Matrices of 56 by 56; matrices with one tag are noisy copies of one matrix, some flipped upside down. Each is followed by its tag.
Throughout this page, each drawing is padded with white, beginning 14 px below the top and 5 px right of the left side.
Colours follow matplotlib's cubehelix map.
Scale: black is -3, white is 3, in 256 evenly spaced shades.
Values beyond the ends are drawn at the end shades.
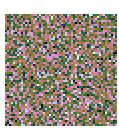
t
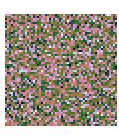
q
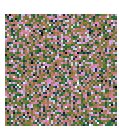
t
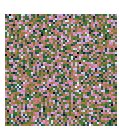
t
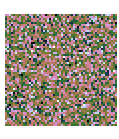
q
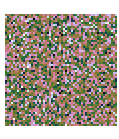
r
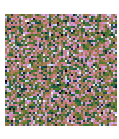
r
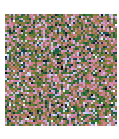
r
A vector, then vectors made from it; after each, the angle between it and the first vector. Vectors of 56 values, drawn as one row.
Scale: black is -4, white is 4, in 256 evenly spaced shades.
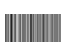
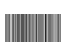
partly opposed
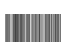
partly opposed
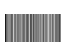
partly aligned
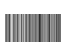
partly opposed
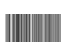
nearly opposite
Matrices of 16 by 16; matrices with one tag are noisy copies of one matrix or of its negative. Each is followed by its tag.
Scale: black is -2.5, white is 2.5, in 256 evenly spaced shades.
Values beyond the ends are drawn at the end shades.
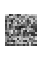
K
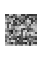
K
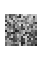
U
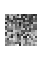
U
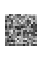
K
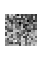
U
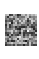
K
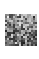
U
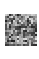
K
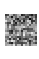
K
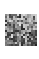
U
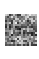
K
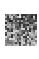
U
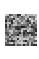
K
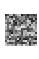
K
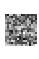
K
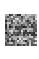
K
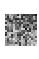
U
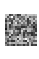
K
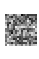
K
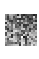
U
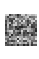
K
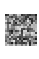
K
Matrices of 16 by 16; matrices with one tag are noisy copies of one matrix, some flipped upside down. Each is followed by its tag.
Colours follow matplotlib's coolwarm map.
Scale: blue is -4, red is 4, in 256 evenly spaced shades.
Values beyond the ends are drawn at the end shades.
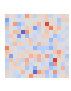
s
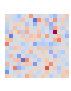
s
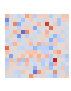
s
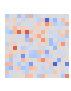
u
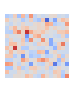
u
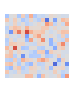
u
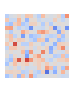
u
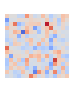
s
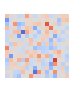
s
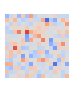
u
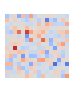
u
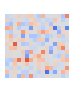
u
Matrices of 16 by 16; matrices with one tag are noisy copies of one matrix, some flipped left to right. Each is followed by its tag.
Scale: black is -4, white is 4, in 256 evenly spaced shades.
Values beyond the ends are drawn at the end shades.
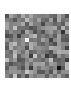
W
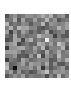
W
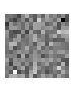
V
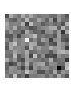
W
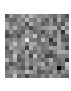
W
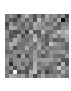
V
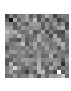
V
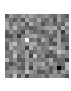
W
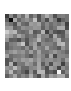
V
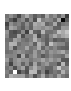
V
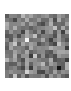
W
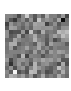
V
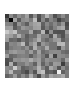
V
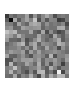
V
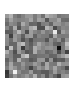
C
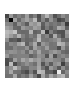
V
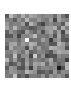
W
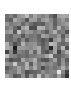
C
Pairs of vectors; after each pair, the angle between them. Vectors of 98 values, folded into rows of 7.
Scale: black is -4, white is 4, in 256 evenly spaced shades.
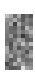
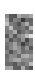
orthogonal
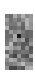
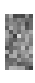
nearly opposite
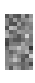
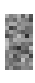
nearly opposite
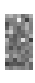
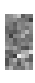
orthogonal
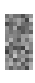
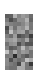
partly opposed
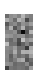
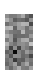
orthogonal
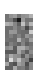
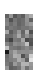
orthogonal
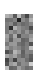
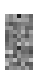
partly opposed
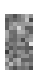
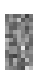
orthogonal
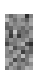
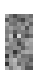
partly opposed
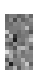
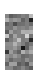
partly opposed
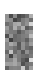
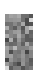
partly opposed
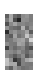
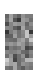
nearly parallel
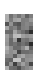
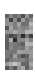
partly opposed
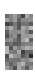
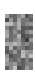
nearly opposite
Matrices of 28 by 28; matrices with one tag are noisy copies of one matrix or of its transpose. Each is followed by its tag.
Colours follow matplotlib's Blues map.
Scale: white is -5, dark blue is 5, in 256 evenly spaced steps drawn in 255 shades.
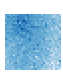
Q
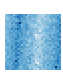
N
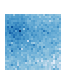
Q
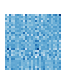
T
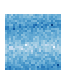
N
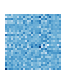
T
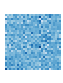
T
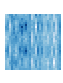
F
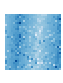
N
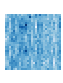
F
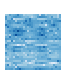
F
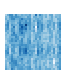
F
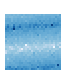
N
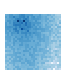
Q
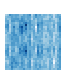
F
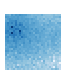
Q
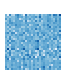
T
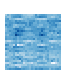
F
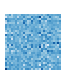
T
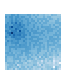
Q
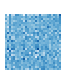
T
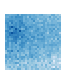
Q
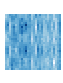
F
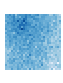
Q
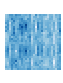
F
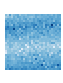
N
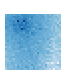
Q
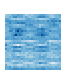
F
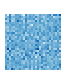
T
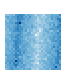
N
